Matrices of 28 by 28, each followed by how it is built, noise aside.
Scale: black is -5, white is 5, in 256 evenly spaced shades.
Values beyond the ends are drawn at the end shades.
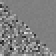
lower triangular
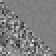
lower triangular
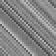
Toeplitz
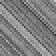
Toeplitz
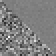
lower triangular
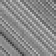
Toeplitz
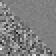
lower triangular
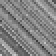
Toeplitz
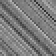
Toeplitz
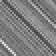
Toeplitz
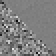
lower triangular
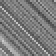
Toeplitz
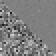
lower triangular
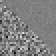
lower triangular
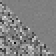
lower triangular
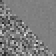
lower triangular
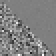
lower triangular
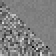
lower triangular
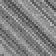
Toeplitz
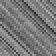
Toeplitz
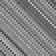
Toeplitz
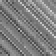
Toeplitz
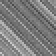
Toeplitz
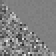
lower triangular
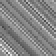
Toeplitz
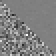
lower triangular
